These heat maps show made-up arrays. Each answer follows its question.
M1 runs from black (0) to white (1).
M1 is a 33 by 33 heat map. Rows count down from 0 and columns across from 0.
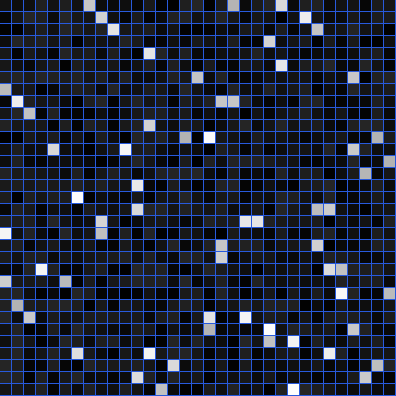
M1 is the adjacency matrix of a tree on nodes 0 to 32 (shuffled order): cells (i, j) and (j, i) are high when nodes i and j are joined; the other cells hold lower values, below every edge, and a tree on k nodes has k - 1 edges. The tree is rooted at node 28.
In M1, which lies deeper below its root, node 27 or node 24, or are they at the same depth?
node 27
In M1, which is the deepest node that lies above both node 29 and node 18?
27
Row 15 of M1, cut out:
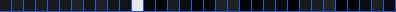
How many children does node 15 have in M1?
0
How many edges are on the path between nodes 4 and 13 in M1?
8
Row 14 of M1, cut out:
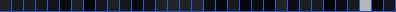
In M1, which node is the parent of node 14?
30
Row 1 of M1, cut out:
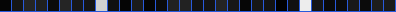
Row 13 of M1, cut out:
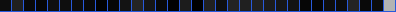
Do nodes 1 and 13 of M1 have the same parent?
no
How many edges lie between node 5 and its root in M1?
11
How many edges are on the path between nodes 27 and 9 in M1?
4
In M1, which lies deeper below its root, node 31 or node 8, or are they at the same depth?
node 8
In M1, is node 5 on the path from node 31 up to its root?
no
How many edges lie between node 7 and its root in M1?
10
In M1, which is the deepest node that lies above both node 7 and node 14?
17
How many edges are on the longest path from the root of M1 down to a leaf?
11
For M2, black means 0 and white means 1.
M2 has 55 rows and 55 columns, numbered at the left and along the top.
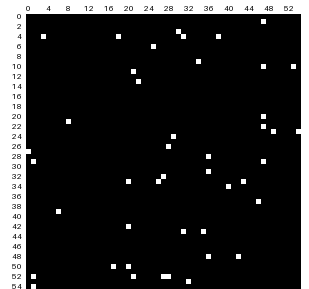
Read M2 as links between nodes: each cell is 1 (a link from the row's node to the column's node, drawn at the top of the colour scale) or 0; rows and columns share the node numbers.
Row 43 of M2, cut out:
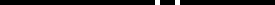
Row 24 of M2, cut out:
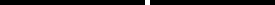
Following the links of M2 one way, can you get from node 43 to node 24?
no
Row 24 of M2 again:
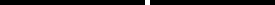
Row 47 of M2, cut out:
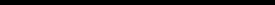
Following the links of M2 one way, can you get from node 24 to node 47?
yes
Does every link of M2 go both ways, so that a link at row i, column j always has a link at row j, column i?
no
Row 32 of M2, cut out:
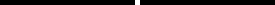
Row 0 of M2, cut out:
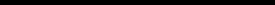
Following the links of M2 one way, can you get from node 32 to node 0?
yes
